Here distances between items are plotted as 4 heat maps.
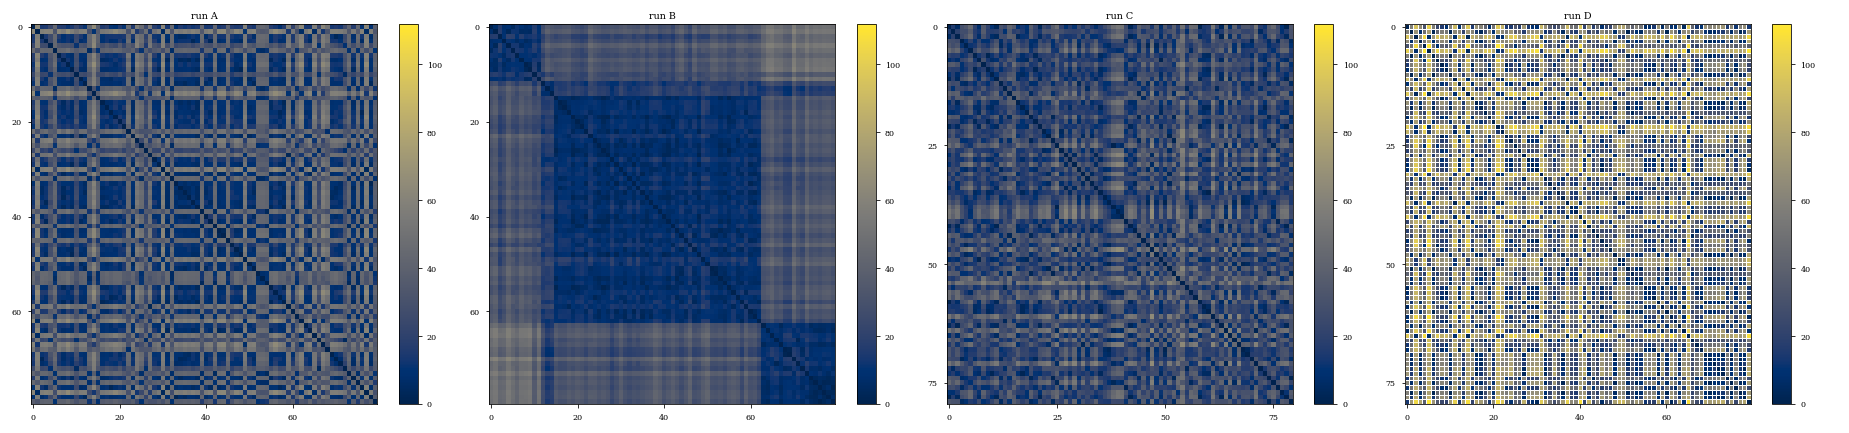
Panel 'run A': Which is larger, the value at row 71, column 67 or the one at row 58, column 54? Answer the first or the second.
the first
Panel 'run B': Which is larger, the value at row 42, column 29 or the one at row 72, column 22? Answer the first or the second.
the second
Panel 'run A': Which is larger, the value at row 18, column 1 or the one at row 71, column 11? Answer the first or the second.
the first
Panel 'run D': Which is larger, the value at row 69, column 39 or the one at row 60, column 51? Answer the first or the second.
the first
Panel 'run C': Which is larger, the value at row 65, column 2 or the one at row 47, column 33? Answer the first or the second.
the second
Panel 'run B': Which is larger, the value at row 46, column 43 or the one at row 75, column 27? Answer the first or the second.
the second
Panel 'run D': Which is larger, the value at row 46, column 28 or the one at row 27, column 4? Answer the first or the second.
the second
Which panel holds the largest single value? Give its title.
run D
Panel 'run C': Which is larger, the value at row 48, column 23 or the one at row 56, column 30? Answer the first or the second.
the first
